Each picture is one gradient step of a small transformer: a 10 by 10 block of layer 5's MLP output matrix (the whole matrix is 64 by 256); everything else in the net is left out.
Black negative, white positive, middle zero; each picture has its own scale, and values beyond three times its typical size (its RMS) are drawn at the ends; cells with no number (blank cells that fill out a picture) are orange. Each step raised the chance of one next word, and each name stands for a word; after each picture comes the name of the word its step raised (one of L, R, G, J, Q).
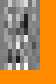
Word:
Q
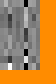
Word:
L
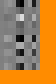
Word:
Q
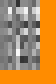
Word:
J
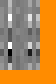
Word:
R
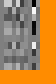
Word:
L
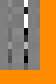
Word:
R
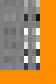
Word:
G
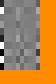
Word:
L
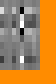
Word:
J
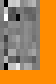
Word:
L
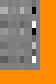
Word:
J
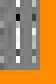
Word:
G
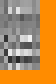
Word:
Q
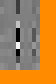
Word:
Q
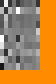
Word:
R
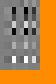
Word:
J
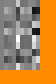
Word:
J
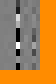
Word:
Q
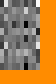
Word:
R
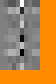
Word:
R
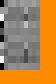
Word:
L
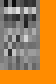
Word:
R
